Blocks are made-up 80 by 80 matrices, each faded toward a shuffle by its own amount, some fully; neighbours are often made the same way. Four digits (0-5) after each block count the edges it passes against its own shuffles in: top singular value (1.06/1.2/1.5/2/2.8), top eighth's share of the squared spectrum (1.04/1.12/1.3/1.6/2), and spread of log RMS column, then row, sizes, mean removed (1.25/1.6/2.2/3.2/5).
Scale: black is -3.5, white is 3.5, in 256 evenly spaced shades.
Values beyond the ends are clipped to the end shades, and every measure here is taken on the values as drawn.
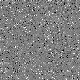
3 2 0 0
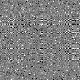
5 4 2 3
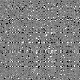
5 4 2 3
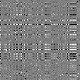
5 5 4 4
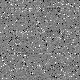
3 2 0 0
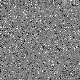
3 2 0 1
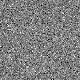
2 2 0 1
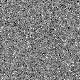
1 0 0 0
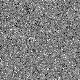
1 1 0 0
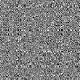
4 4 2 3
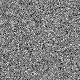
0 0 0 0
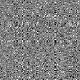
4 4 3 2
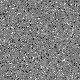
0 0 0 0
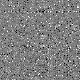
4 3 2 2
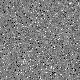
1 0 0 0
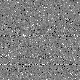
2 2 0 2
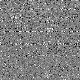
2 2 0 3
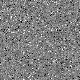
0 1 0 1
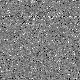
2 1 0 1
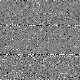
3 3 0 3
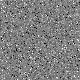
0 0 0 0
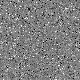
0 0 0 0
